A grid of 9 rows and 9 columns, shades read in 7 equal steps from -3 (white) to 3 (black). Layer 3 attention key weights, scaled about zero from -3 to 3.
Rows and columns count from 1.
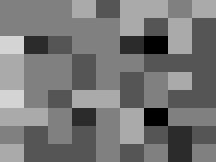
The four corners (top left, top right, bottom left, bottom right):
0 -1 -1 0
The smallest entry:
-2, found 2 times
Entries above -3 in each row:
9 9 9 9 9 9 9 9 9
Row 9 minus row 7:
0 2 1 -1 0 2 -3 2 0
